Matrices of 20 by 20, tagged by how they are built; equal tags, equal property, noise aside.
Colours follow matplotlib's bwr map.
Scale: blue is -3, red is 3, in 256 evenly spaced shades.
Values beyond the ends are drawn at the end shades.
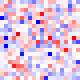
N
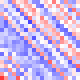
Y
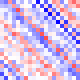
Y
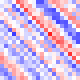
Y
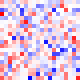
N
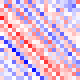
Y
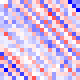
Y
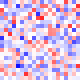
N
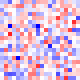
N
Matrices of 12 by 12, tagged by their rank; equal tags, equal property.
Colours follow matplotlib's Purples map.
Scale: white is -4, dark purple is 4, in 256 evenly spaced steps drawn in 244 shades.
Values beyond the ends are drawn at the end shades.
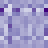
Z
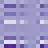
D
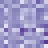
Z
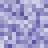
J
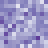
J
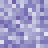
J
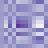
D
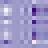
D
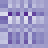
D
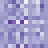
Z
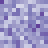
J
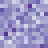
J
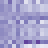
Z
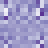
Z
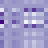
D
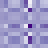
D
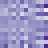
Z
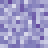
J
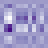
D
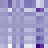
D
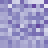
Z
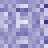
Z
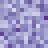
J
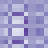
D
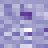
Z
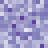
J
